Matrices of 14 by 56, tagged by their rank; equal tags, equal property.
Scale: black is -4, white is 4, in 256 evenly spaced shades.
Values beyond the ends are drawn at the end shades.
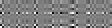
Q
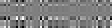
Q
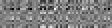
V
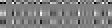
Q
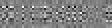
V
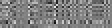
V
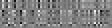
V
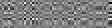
V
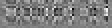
V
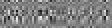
V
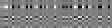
Q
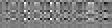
V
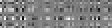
V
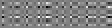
Q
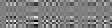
Q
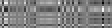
Q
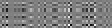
Q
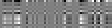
Q
